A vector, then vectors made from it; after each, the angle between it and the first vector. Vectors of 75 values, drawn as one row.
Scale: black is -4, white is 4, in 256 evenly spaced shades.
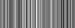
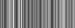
partly opposed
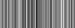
nearly opposite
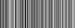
partly opposed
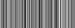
partly opposed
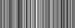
nearly parallel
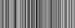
nearly opposite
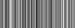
nearly opposite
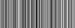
nearly opposite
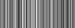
nearly parallel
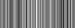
nearly parallel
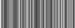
partly opposed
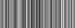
nearly opposite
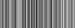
nearly opposite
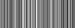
nearly parallel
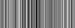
nearly opposite
